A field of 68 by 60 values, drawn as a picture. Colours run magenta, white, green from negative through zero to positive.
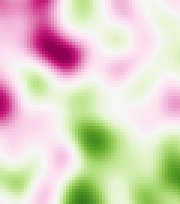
The field climbs toward the bottom right. There are no lone odd cells. No single row or column stands out from its neighbours. The ninth with the lowest average is the top left. The field is smooth, with broad soft blobs.
